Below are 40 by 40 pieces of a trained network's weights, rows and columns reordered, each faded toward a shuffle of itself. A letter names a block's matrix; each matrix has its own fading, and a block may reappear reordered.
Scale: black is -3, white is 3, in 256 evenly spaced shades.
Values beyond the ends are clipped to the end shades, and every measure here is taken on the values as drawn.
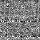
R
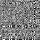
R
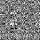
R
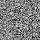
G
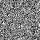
G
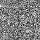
G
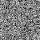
G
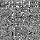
R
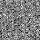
G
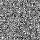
G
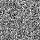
G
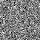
G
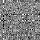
R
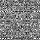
R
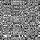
R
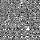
R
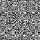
R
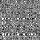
R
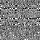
R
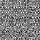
R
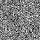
G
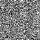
G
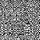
R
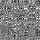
R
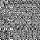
R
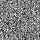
G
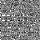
R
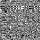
R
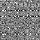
R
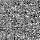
G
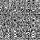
R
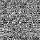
R
